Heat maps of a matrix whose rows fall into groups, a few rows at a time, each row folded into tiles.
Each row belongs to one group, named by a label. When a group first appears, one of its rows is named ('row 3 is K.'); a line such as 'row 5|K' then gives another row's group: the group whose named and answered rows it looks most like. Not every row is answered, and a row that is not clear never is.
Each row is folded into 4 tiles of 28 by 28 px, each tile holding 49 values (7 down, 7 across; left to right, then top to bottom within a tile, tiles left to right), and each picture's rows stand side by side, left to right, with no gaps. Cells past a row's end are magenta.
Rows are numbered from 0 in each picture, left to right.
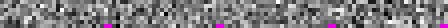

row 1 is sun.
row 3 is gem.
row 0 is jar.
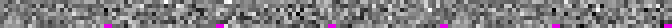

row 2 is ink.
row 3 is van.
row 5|sun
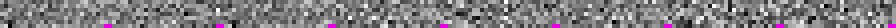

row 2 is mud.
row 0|mud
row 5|ink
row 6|jar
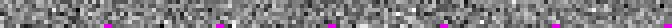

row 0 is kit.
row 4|van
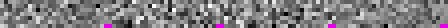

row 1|jar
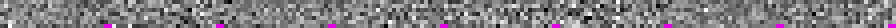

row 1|kit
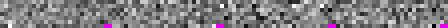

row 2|sun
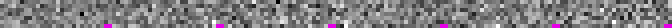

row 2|gem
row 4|van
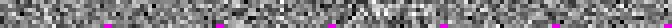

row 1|sun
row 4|van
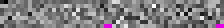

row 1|ink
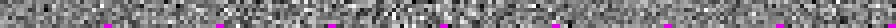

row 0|van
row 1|gem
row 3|sun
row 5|mud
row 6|van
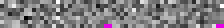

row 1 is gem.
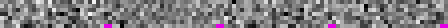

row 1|mud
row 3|van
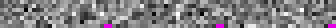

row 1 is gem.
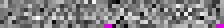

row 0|ink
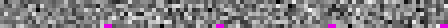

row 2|gem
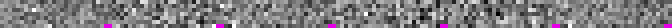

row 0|van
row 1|gem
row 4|gem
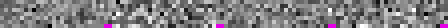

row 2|jar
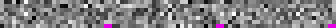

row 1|sun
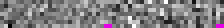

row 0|mud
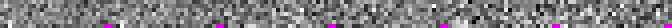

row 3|sun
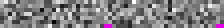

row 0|ink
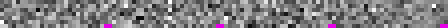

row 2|kit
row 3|sun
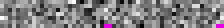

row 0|sun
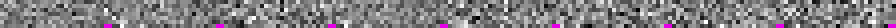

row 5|kit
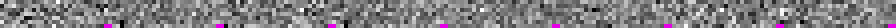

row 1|mud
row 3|mud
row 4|van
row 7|gem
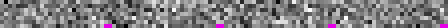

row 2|gem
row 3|ink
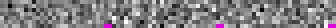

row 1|kit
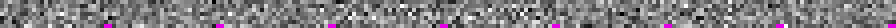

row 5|kit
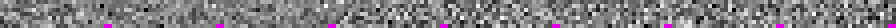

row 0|van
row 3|ink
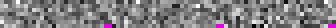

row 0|van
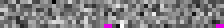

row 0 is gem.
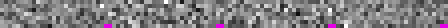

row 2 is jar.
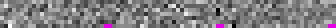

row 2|mud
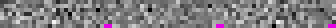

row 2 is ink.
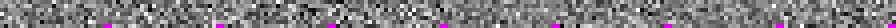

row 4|ink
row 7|kit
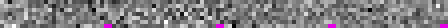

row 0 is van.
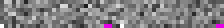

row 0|kit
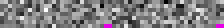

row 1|gem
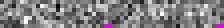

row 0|jar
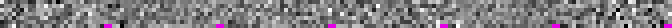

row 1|mud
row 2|jar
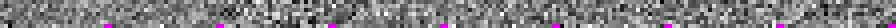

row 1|van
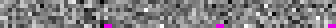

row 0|sun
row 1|van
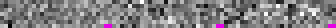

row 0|mud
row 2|gem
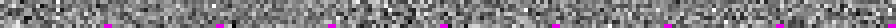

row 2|mud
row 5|ink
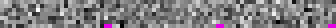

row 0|sun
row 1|mud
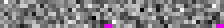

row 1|van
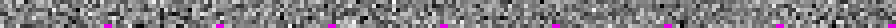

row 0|kit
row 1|kit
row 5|van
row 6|mud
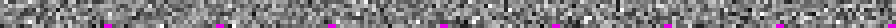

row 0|sun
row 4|jar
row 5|jar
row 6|kit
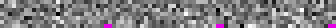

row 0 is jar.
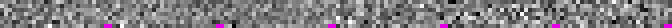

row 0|ink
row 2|mud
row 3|kit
